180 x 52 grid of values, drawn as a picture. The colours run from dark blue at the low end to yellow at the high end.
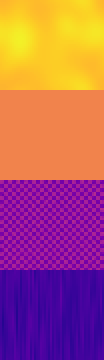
It is made of 4 by 1 panels. Panel 1,1: very high, smooth, faint in contrast. Panel 2,1: high, flat. Panel 3,1: low, checkered. Panel 4,1: very low, streaked downward, faint in contrast.
